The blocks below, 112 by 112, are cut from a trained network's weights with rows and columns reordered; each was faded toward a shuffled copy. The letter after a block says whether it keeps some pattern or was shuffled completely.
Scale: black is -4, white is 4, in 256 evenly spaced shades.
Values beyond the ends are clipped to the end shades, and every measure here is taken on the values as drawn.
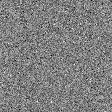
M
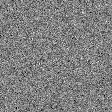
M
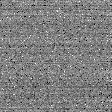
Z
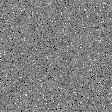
M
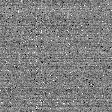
Z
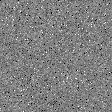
M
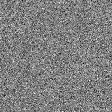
Z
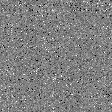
Z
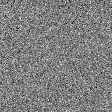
M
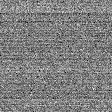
Z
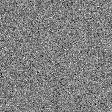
M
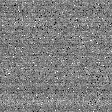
Z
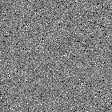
M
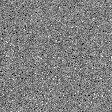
Z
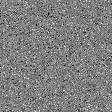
M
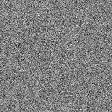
Z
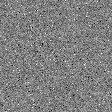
M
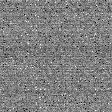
Z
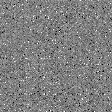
Z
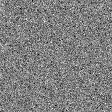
M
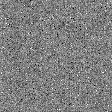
Z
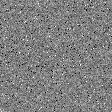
M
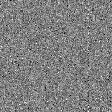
Z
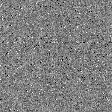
Z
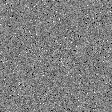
M
